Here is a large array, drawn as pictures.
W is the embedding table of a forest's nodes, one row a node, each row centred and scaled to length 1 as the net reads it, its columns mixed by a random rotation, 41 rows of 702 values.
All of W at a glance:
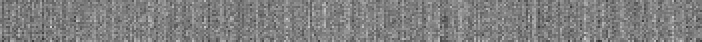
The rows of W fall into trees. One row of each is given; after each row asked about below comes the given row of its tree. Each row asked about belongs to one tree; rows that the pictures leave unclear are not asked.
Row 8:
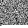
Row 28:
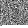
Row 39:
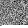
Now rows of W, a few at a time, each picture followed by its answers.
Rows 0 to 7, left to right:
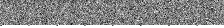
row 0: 39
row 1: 28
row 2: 39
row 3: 8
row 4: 39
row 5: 8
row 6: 8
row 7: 28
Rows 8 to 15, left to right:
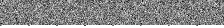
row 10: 8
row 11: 39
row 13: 8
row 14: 39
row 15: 8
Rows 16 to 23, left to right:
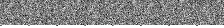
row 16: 39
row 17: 28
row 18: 39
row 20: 39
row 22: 8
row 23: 39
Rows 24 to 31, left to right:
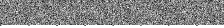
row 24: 8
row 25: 39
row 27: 39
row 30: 8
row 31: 28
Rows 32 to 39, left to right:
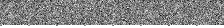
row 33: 28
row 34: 8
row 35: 28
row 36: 28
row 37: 39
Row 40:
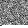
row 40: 39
